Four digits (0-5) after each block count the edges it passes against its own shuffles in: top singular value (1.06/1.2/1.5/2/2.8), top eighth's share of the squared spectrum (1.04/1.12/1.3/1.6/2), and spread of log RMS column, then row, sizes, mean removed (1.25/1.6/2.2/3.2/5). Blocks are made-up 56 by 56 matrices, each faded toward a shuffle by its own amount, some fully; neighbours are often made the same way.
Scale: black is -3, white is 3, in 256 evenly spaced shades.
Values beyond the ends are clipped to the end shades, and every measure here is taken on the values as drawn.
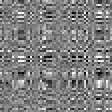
5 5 4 4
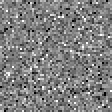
2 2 0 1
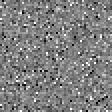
0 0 0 0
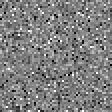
2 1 0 0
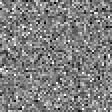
0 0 0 0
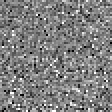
0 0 0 2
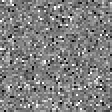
0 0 0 0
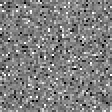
0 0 0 0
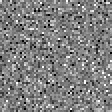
0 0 0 0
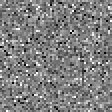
0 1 0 0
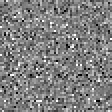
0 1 0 1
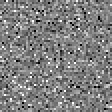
0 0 0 1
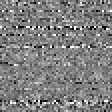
2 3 0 4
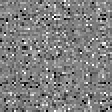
3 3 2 2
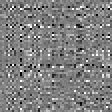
4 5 3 3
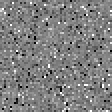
0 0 0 0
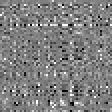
4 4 2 3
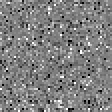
3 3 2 1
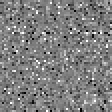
3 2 1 1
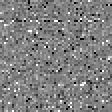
3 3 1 1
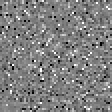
2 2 0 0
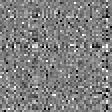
4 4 2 2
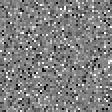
1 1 0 0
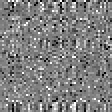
4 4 2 2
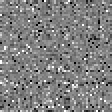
3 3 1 1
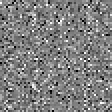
4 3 1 1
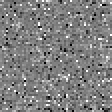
2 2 1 1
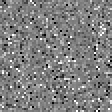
2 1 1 0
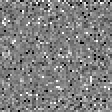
3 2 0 1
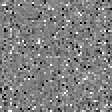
2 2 1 0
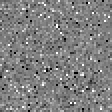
0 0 0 0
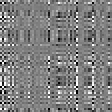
5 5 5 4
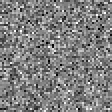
2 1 0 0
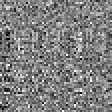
4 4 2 2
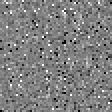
2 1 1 0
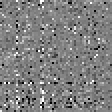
2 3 2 2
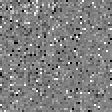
1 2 1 0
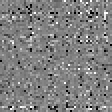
2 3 2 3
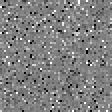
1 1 0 0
